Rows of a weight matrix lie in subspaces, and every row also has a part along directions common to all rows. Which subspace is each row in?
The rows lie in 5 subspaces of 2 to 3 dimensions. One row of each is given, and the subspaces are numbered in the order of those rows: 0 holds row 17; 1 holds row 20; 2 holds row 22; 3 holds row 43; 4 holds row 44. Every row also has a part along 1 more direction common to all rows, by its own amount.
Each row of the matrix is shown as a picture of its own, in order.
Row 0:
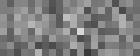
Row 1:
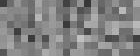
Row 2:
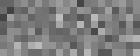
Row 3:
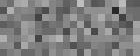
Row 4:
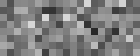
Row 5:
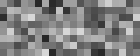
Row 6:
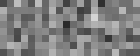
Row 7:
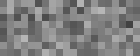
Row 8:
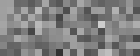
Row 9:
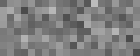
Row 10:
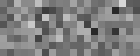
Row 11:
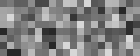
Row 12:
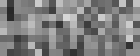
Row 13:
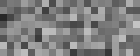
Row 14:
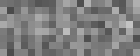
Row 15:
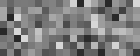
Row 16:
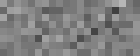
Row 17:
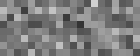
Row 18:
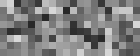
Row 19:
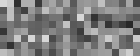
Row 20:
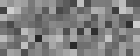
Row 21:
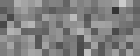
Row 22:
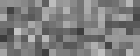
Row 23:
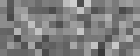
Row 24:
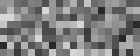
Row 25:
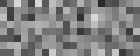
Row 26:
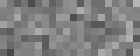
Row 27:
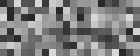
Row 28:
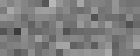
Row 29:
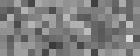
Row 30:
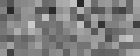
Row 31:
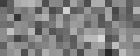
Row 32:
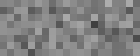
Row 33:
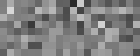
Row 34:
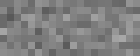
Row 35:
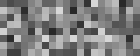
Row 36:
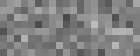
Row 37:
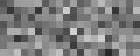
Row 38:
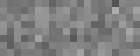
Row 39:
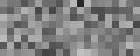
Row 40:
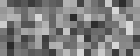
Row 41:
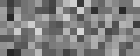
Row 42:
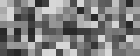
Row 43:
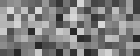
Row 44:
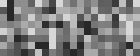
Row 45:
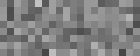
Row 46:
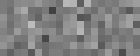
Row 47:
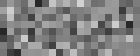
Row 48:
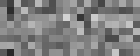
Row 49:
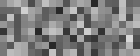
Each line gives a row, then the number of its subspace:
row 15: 0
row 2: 3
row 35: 0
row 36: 0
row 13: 4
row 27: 2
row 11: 4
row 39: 4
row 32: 0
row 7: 4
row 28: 4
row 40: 1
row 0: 3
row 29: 0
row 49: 0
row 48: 2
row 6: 2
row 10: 1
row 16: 1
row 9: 0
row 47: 4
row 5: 2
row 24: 4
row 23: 0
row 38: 1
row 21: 1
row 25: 2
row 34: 4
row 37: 3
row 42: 4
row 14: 1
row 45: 2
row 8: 3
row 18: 3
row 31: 3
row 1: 2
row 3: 1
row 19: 2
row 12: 4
